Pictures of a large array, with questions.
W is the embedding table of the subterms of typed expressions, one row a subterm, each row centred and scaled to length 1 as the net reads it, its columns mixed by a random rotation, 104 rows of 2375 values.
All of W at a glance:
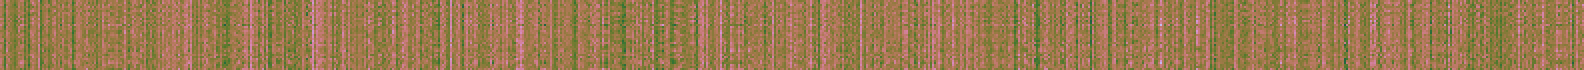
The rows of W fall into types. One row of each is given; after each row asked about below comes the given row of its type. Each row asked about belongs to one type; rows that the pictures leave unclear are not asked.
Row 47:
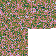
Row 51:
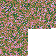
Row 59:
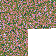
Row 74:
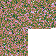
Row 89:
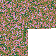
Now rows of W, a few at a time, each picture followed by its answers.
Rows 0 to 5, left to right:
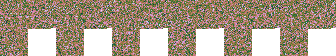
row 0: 47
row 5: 74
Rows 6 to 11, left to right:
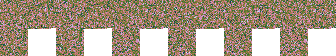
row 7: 89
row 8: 59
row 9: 47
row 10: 47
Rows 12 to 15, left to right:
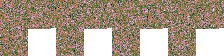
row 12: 89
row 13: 74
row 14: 47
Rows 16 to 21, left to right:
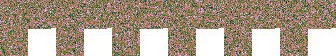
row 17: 74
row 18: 59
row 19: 47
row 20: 47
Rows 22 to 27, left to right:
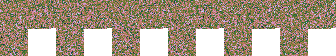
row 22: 89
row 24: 59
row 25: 47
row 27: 74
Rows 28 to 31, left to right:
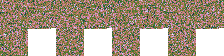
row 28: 59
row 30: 47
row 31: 59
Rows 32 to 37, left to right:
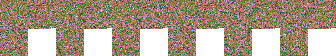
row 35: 59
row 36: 89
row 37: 59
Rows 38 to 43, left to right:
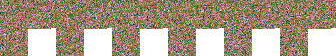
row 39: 74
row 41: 47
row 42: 51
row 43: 47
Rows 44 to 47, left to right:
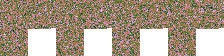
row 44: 59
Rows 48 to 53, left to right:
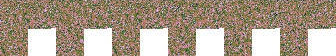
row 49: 59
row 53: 59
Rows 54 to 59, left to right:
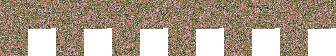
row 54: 51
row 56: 51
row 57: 89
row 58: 47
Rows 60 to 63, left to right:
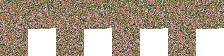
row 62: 59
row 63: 59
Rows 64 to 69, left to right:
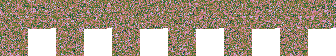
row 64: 47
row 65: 74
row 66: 59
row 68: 47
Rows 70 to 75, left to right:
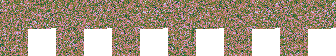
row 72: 74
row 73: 89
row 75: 74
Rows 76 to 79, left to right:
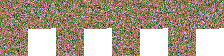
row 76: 74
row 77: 47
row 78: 51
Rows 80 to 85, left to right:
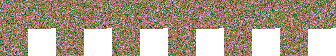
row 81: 51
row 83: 89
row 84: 74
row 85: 74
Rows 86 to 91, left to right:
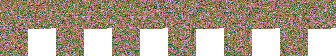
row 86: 59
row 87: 47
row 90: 59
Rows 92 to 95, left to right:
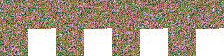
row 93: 59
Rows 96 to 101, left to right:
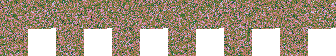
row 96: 74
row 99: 74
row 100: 89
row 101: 74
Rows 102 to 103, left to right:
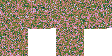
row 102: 47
